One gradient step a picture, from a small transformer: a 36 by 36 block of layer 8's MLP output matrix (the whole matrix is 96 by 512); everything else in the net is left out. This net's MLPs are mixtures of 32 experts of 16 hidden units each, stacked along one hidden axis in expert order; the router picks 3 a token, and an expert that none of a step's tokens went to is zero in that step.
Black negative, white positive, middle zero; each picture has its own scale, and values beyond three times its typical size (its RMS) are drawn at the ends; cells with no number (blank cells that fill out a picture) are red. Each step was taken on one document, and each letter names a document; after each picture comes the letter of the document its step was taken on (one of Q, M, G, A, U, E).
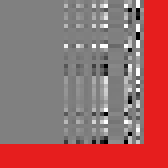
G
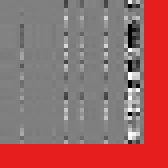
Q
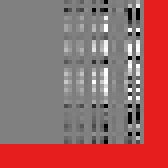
G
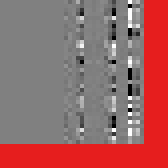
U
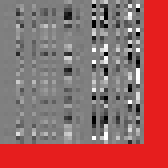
G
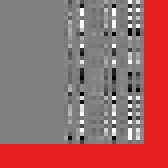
U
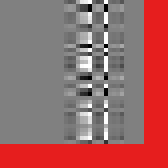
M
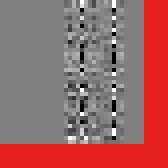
U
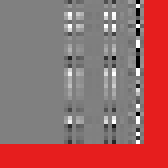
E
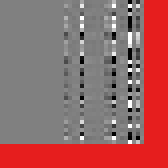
U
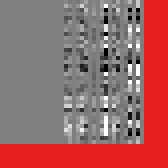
G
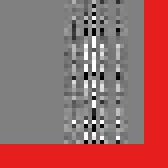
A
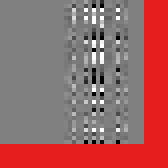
A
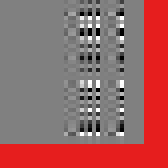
M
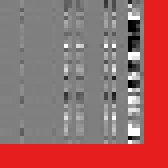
Q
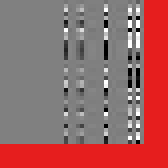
G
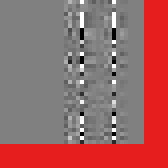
U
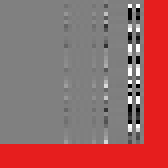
G
